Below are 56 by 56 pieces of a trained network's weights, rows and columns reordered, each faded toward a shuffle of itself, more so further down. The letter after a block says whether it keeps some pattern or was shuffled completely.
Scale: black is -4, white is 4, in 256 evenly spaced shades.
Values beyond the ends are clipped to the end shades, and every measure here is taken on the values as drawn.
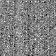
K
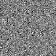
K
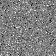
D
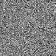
K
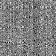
K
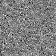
D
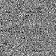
K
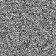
K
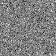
D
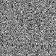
K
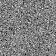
D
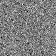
D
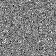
D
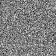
D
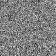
K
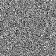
K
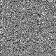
K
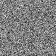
D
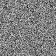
D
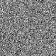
K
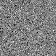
D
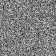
D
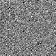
K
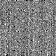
K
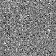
K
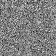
D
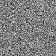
K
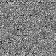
K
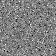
D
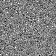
D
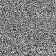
K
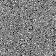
D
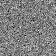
D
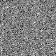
K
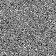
D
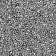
D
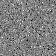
D
